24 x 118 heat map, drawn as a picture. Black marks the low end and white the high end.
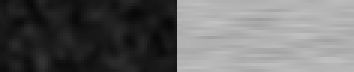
The table splits into one row of 2 panels. Panel 1,1: very low, blotchy, faint in contrast. Panel 1,2: high, streaked across, faint in contrast.
